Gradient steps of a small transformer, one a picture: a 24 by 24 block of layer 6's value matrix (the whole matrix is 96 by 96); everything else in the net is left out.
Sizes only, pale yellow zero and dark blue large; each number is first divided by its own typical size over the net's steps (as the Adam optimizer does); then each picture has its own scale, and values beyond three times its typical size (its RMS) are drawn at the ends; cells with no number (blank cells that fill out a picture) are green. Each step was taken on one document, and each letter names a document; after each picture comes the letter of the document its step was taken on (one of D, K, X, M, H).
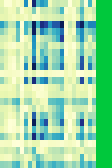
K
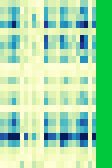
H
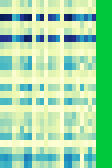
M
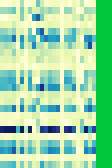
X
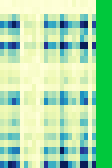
H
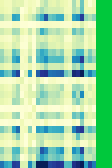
K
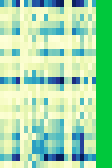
K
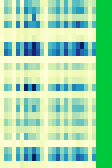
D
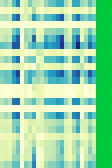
K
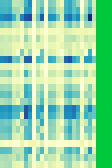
M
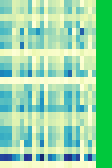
M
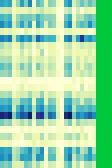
M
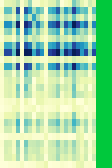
D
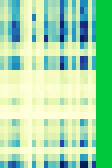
H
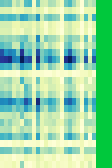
M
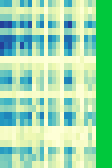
M
